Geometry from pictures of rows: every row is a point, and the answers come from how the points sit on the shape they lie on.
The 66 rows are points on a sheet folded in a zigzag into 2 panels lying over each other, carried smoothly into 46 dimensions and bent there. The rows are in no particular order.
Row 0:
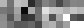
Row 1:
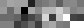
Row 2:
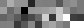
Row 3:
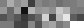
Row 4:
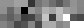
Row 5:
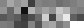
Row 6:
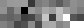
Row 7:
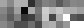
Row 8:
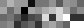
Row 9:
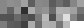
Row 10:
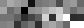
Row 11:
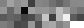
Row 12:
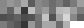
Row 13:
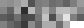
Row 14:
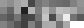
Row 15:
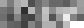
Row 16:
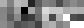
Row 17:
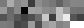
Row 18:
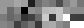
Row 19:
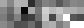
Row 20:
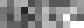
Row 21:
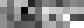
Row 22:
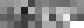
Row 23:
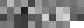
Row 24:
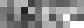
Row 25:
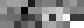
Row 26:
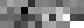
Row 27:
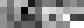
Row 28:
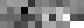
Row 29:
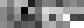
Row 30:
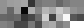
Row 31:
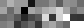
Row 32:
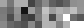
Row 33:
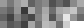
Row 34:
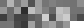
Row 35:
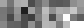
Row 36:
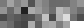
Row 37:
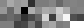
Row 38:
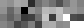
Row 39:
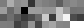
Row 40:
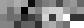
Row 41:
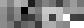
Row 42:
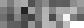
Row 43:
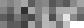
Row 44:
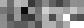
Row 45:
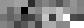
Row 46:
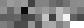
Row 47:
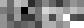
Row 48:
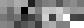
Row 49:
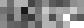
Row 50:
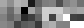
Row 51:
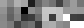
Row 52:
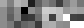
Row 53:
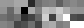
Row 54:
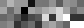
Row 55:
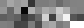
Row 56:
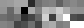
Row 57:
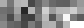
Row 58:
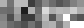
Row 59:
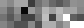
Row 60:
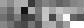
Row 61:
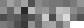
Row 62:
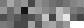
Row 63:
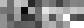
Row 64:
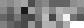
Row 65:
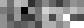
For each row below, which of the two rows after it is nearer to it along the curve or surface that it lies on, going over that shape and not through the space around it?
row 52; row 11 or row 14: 11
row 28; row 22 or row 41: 41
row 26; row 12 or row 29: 29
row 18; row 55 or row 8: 8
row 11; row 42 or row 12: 42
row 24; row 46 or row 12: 12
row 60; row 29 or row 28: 29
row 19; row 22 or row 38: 22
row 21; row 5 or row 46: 5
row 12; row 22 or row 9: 22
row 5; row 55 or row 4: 55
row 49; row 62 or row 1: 62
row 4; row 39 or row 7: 39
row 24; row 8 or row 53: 53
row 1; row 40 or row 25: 40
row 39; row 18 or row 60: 18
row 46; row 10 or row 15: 10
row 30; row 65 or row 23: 23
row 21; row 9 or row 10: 10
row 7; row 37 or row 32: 37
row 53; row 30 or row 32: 30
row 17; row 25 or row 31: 25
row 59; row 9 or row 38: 38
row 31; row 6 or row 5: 5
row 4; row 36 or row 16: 36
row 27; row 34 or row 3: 3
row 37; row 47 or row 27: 27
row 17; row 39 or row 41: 39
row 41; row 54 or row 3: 54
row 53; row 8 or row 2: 8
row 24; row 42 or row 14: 14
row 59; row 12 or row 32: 32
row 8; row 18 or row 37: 37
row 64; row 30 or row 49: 49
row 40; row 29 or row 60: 29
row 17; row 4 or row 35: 4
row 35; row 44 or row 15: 44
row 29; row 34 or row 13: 13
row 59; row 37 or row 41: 41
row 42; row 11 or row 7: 11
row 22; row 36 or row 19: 19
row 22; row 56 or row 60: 60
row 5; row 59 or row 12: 12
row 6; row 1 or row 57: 1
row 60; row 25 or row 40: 40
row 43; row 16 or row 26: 26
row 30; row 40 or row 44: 40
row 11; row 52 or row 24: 52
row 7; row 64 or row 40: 40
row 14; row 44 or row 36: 44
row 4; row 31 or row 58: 31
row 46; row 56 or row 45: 45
